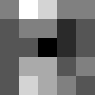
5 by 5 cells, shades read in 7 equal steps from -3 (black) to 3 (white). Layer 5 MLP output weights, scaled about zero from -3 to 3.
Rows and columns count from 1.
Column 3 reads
2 0 -3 1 1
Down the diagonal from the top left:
0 0 -3 -1 -1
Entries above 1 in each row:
2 0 0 0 1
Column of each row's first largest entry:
2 2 1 2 2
